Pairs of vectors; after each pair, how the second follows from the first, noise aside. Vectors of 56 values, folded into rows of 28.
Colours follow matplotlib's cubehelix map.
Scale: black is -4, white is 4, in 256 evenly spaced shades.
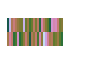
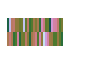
copied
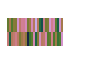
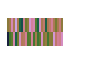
wrapped around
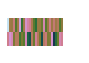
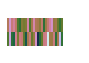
wrapped around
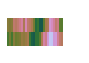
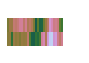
copied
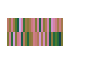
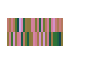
copied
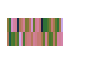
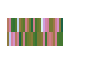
negated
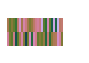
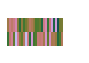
negated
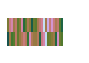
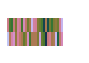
negated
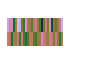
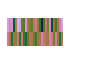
copied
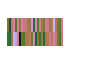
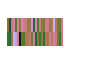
copied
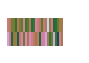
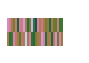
wrapped around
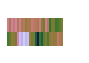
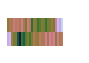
wrapped around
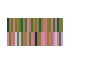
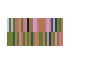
wrapped around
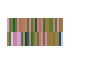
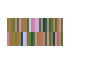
wrapped around
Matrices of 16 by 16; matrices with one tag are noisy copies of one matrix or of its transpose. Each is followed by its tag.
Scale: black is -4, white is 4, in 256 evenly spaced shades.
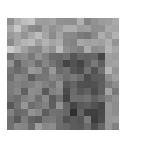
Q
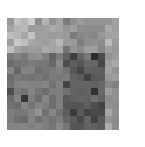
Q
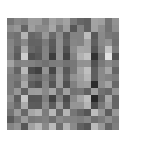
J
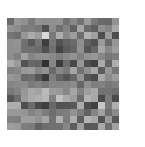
J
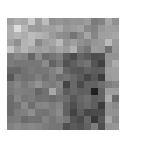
Q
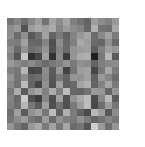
J
